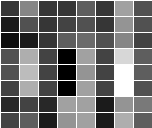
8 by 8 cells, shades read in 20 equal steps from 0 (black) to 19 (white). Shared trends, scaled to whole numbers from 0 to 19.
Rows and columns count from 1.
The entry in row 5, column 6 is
5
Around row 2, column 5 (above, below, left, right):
7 8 5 4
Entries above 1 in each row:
8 8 7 7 7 7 8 8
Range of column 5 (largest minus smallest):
6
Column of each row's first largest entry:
7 7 7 7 7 7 4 7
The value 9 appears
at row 7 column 8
